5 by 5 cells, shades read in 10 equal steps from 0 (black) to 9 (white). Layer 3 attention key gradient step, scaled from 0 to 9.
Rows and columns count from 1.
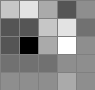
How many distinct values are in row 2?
4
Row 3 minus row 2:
0 -3 -1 1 1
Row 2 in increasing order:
3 3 4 7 8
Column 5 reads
5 4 5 5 5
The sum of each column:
22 20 28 31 24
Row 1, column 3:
6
